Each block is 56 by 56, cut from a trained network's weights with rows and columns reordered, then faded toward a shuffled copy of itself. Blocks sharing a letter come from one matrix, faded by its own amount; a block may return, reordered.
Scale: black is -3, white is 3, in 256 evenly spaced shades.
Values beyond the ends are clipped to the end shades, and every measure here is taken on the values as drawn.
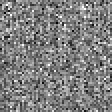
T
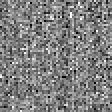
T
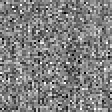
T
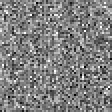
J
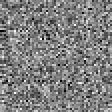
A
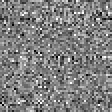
A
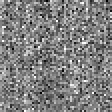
T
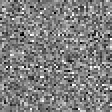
A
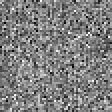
J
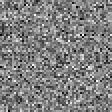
A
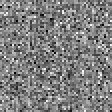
J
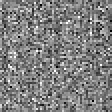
T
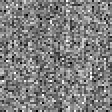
T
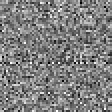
A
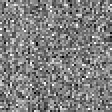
J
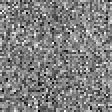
J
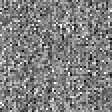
J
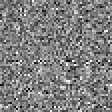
A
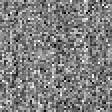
T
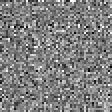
A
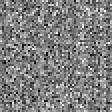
T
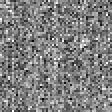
T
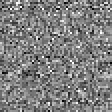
A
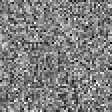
A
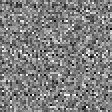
A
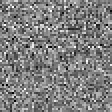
A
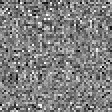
A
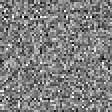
A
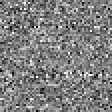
A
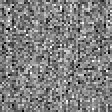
T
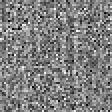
T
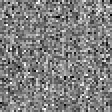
T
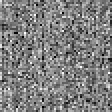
T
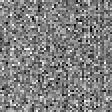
T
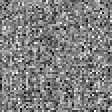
T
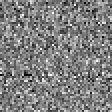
A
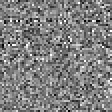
A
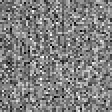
T
